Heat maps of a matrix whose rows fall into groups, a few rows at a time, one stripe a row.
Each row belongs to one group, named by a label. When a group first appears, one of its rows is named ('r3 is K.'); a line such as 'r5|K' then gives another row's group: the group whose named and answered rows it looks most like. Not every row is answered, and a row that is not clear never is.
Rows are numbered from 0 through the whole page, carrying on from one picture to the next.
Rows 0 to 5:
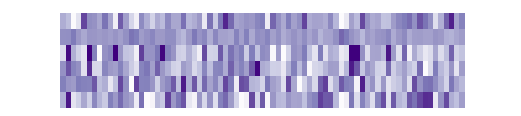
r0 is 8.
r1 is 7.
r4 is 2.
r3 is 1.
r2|1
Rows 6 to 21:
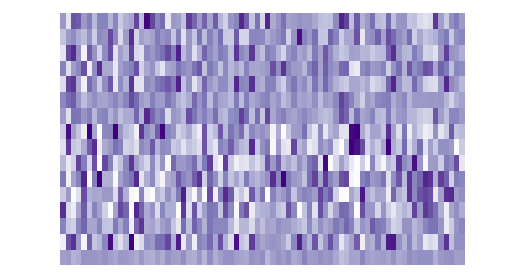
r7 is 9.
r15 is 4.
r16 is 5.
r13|1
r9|5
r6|7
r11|7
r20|9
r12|7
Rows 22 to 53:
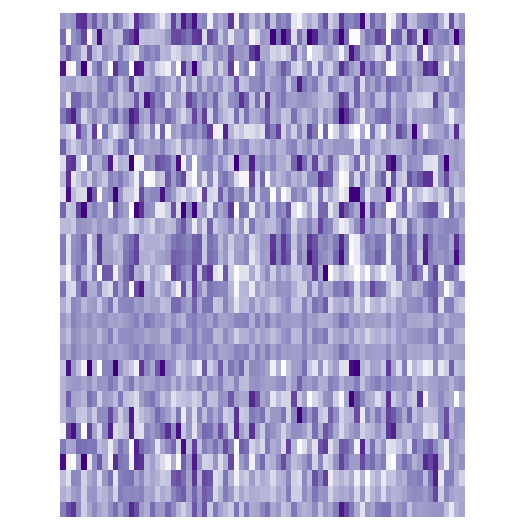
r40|4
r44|1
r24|1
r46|1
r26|9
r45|9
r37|5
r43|7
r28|7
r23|5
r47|9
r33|1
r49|2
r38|4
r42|4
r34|2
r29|4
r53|7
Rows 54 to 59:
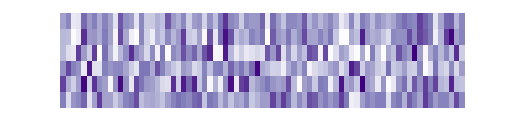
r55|8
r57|1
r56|4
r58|2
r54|8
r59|5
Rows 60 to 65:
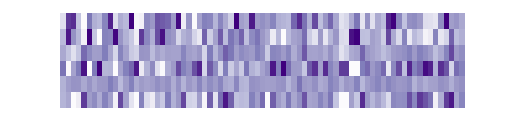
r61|1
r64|9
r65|8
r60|9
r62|8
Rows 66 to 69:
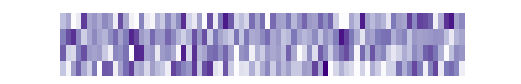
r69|4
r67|7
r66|8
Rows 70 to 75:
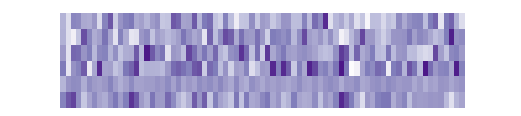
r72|7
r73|5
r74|9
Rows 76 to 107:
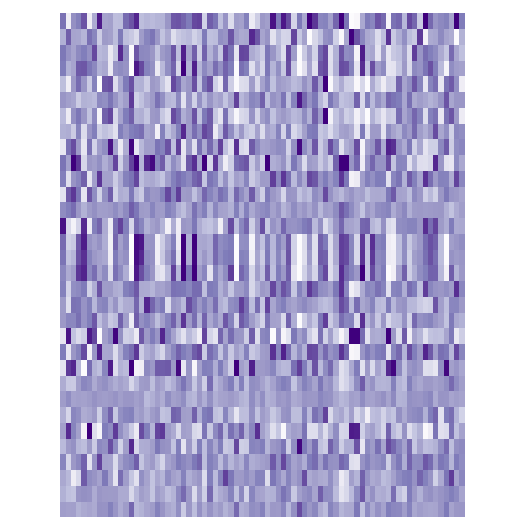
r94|7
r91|2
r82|4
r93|5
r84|9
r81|9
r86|5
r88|7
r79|2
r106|8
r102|1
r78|2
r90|2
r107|9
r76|5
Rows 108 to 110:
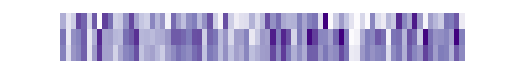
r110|5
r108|4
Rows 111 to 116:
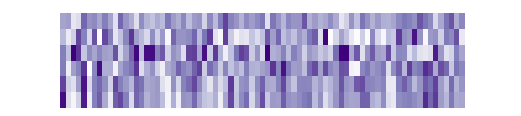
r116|2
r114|5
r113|7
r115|2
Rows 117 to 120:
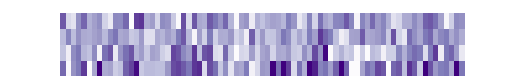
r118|8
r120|5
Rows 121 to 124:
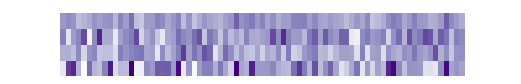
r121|9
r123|4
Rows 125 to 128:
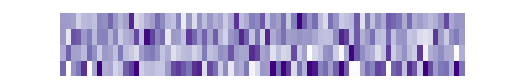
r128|5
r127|1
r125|9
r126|7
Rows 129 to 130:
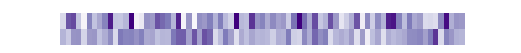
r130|4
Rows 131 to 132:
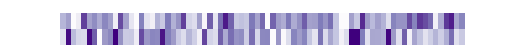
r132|1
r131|8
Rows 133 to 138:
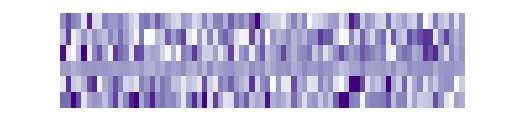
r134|8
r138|7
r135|2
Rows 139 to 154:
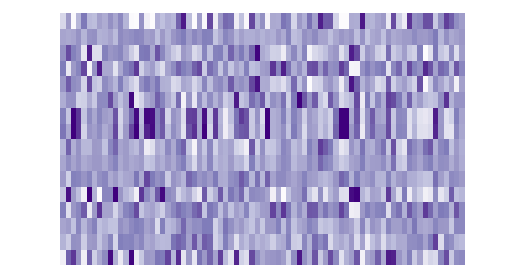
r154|9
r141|1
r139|8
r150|1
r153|4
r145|7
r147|8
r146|7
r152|4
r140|4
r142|5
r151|5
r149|7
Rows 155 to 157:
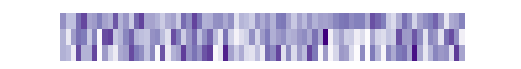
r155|2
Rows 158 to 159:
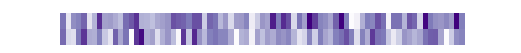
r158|5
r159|2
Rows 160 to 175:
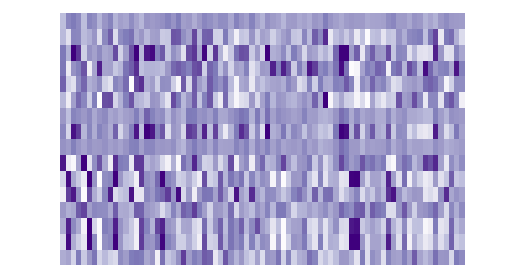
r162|7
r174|1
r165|4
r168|7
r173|1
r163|5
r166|7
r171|9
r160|9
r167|7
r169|2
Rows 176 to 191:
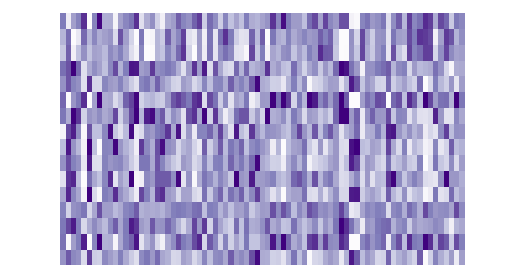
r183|9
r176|5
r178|8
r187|1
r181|5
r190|5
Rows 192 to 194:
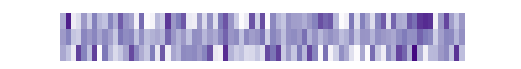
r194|4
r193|8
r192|8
